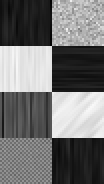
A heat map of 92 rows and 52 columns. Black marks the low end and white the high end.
The table splits into 4 rows of 2 panels. Panel 1,1: very low, streaked downward, faint in contrast. Panel 1,2: high, fine-grained. Panel 2,1: very high, streaked downward, faint in contrast. Panel 2,2: very low, streaked across, faint in contrast. Panel 3,1: low, streaked downward. Panel 3,2: very high, slanting up to the right, faint in contrast. Panel 4,1: middling, checkered. Panel 4,2: very low, streaked downward, faint in contrast.
